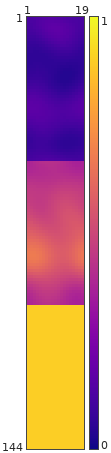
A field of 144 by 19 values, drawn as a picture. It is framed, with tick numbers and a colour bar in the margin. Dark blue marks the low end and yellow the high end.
The table splits into 3 rows of 1 panel. Panel 1,1: very low, smooth, faint in contrast. Panel 2,1: middling, smooth. Panel 3,1: very high, flat.
